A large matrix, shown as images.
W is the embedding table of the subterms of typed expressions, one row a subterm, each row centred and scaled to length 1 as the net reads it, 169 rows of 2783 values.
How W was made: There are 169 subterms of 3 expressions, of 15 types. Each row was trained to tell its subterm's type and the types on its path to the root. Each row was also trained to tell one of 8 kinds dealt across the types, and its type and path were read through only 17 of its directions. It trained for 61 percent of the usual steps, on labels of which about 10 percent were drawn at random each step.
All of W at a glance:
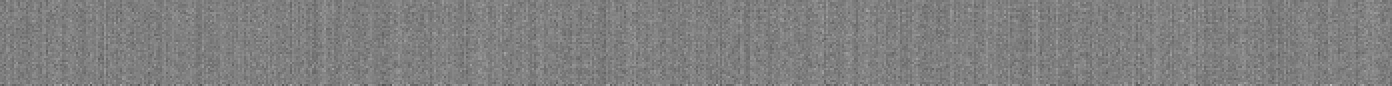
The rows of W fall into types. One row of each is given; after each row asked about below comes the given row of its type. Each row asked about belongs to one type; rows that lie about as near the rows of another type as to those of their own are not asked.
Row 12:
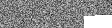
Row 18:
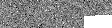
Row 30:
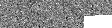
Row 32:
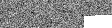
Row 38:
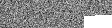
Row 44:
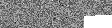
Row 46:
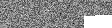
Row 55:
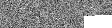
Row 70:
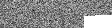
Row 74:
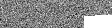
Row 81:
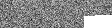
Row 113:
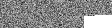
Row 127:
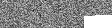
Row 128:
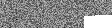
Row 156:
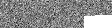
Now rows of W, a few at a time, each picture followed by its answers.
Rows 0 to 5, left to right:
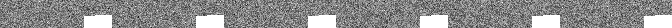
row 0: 38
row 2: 70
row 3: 32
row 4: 81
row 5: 127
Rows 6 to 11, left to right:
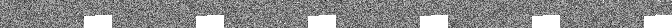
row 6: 18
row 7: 32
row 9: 70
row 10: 12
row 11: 44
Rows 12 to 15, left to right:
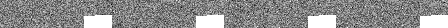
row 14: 55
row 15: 81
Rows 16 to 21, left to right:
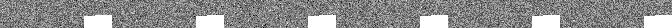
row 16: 113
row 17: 18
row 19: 74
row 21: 81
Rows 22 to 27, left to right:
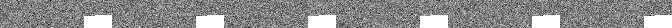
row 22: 81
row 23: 18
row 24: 55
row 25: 55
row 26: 46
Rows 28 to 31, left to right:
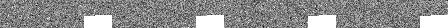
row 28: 156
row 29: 70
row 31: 55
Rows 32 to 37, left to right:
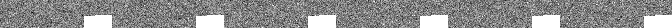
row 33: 30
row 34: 46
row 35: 18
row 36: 44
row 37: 38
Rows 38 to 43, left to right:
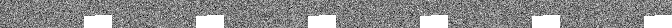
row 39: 55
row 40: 12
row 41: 46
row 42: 46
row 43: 55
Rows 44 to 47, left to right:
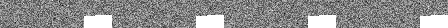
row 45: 44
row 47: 12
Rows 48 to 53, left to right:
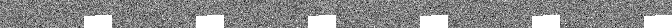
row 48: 128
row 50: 30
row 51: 38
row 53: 70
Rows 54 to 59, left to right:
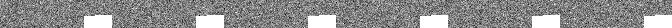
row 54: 18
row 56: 156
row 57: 81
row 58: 127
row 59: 38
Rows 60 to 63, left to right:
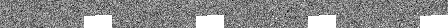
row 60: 44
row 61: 70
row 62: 18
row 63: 113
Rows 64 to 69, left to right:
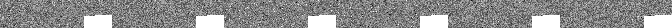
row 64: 38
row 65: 18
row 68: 70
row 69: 127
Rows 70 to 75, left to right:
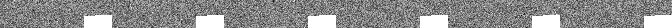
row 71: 32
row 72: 12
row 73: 44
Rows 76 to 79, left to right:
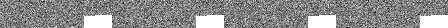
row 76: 38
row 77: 127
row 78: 74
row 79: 127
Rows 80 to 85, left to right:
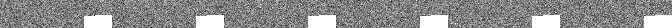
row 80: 128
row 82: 81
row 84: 38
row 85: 156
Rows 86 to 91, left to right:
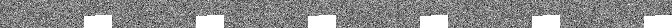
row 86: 38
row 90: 30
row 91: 32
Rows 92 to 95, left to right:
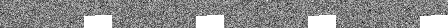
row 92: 70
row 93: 128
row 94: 156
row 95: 70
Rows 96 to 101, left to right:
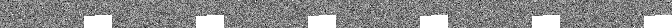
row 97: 81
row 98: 30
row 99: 18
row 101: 156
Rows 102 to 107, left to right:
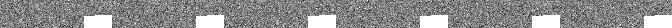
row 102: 74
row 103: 81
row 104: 38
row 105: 127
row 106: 81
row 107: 12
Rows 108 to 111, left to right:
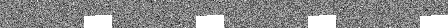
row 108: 32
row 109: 127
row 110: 127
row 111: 38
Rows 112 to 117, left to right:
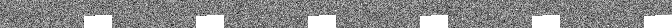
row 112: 128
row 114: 18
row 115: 127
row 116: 127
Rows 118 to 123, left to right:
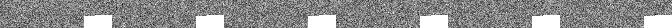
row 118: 70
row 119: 55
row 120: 70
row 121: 156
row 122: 74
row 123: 18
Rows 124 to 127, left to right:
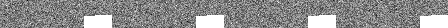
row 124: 128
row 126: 12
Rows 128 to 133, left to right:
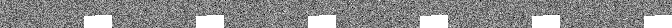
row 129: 30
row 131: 44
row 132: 46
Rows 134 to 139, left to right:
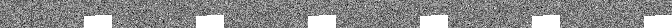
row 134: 44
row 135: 30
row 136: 70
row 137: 81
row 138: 74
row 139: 81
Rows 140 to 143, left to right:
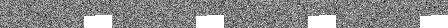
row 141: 12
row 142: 81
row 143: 38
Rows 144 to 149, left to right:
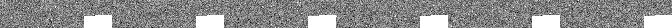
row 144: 18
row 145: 70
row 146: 156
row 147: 55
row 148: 12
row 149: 127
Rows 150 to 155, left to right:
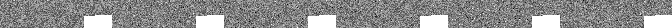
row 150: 74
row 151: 46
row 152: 32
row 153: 32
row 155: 127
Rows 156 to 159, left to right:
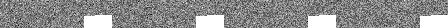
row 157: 18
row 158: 38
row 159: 12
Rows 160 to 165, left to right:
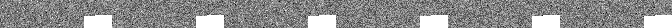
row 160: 32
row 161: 46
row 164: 128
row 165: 74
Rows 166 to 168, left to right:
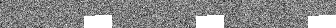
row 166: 55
